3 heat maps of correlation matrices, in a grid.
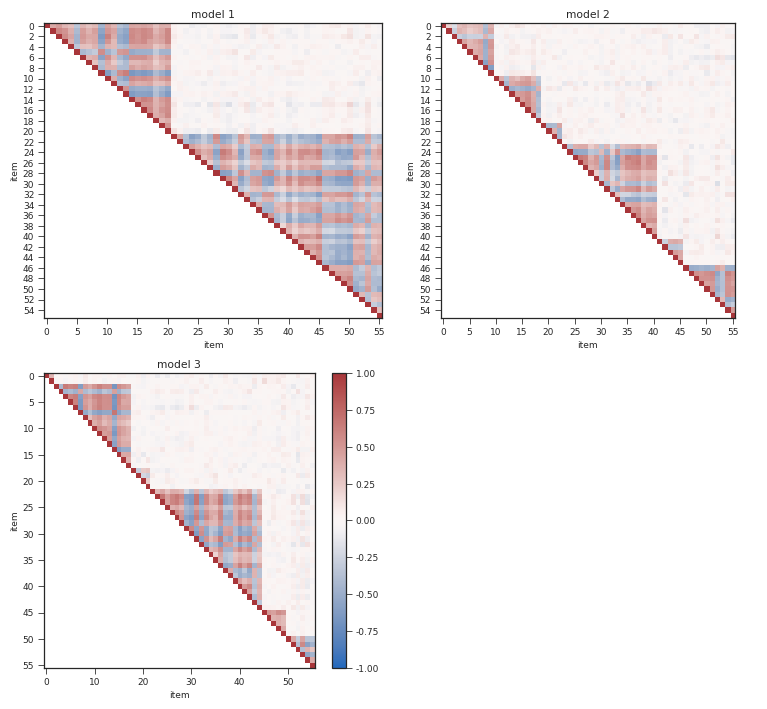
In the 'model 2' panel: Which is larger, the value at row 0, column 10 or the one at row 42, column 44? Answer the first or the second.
the first
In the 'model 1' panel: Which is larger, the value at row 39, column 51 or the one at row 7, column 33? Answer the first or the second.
the first
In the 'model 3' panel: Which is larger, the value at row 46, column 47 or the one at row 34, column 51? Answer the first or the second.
the first
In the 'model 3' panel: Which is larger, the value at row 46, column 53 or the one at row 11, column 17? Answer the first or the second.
the second
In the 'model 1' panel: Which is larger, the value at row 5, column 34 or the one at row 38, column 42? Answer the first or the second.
the second
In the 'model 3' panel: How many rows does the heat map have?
56
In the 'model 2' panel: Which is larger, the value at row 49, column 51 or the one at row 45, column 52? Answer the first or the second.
the first
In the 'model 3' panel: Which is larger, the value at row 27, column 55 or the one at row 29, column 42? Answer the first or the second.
the first
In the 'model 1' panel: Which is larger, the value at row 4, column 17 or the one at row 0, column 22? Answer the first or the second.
the first
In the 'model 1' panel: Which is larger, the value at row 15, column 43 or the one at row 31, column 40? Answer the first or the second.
the second
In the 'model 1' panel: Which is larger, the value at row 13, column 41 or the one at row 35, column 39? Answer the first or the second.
the second
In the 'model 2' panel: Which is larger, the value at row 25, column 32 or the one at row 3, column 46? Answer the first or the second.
the second
